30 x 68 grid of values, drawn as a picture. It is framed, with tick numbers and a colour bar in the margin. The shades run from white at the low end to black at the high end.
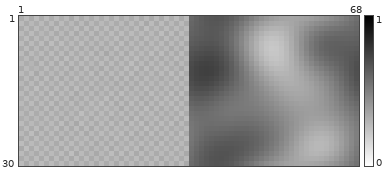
It is made of 1 by 2 panels. Panel 1,1: low, checkered, faint in contrast. Panel 1,2: middling, smooth, strong in contrast.
